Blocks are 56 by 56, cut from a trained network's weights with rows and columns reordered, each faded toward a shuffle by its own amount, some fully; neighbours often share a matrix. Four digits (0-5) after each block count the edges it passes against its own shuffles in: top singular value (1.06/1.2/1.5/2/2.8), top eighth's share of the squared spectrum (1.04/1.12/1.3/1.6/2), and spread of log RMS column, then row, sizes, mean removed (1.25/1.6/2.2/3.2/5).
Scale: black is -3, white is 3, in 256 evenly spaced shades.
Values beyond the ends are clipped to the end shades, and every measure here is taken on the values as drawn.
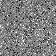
0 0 0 0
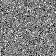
1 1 0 0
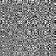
4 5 3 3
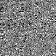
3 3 1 1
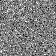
0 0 0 0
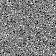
0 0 0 0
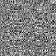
4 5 2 3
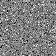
0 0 0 0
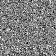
2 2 0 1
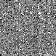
2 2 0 1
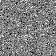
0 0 0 0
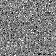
1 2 0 1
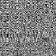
4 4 2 2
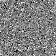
1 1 0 0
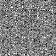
2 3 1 2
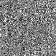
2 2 0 1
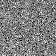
0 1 0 0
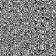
3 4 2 2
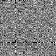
3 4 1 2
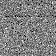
1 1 0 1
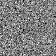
1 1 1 0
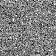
1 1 0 0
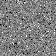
0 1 0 0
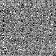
2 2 1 0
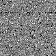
2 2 1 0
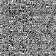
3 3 2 1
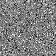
1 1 0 0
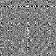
3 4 2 2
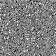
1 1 0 0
